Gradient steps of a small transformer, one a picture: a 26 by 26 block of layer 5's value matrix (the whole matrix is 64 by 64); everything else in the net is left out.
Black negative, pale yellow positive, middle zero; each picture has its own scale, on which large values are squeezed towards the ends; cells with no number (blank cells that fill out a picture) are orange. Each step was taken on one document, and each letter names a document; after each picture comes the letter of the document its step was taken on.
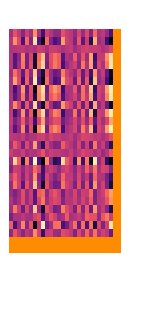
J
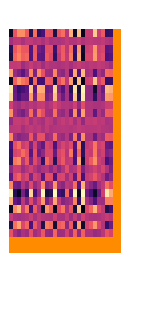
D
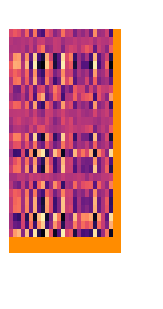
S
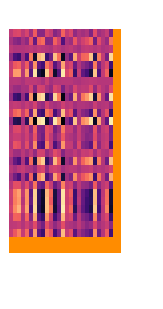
S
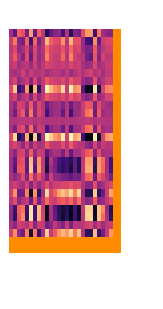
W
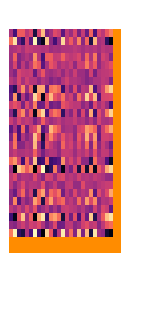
J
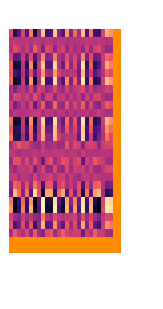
D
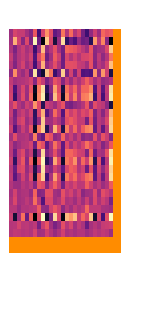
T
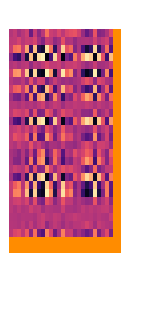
S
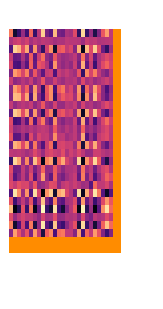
D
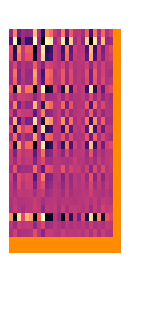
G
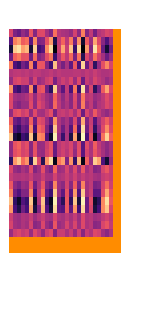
D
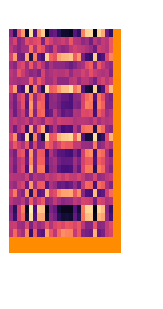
W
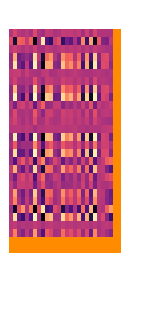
J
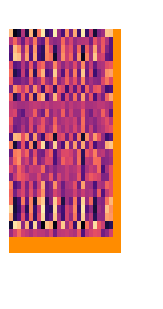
D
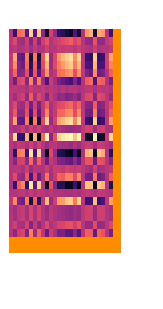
W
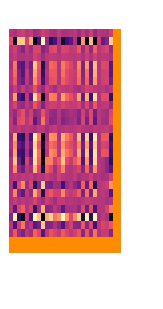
J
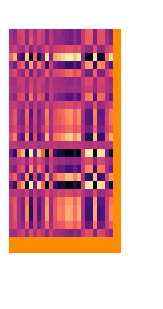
W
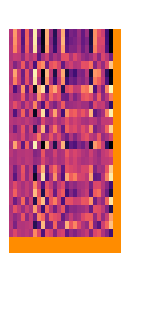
J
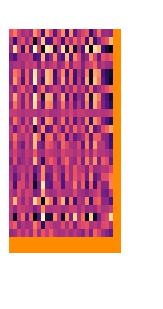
T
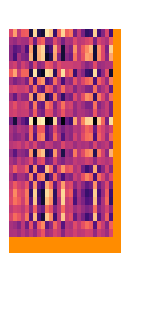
S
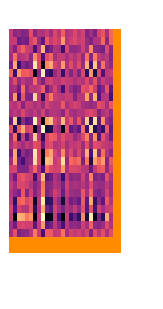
G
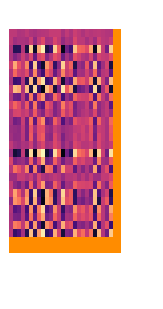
S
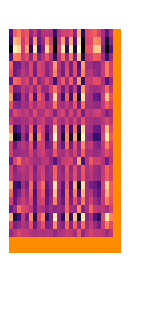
D
